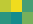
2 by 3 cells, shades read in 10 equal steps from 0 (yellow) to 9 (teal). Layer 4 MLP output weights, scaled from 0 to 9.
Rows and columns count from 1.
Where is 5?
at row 2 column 3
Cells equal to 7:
1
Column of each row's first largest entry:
3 2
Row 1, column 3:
7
